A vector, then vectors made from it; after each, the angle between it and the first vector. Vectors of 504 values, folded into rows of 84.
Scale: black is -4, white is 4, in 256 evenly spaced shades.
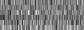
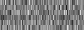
partly aligned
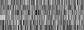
nearly opposite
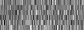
partly aligned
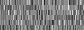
orthogonal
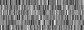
orthogonal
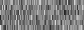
orthogonal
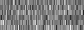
partly aligned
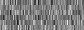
partly aligned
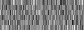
partly aligned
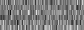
nearly parallel
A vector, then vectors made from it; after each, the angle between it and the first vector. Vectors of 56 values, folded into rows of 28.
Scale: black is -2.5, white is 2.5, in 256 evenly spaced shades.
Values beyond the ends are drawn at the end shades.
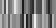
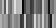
nearly parallel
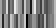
partly aligned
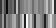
partly opposed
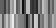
partly aligned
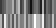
partly aligned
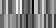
partly aligned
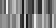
nearly parallel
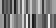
partly opposed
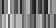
orthogonal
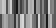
partly opposed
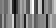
partly opposed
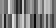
partly opposed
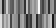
orthogonal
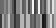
partly opposed
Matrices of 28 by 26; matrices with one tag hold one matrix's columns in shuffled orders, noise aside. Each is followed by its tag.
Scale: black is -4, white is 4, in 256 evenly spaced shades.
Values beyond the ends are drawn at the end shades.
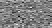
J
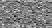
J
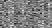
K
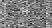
K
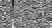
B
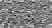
J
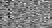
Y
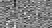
B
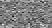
J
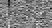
B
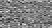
J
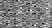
K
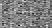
K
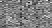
Y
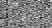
Y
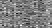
K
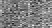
K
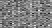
K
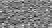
J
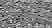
J
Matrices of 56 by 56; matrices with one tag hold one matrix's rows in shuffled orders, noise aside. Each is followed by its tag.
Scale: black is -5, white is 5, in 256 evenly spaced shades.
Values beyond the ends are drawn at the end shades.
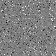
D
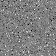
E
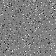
D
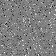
D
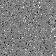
D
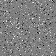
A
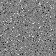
A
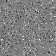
D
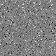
D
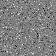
A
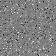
A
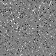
A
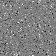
A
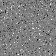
A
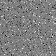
D
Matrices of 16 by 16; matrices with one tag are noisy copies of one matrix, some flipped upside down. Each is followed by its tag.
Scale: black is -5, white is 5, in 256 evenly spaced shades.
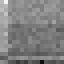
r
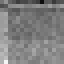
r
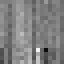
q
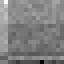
r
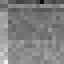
r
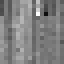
q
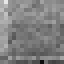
r
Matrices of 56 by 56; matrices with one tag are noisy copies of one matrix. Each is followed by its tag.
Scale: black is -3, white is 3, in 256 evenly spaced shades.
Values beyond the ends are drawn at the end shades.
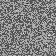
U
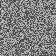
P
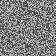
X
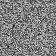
U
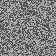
X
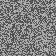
U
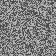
X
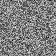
X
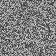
X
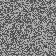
U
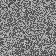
P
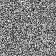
U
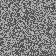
P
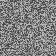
U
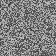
P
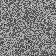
P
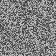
X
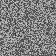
P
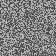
P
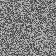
U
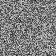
U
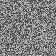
U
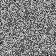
P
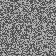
U
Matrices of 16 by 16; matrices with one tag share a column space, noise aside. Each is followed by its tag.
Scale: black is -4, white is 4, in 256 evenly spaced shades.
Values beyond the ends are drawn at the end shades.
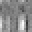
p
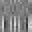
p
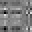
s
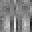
p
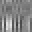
p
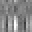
p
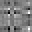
s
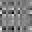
s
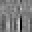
p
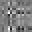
s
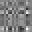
s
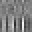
p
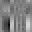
p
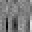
p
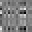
s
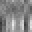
p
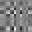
s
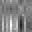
p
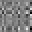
s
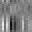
p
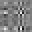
s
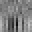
p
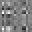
s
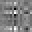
s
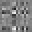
s
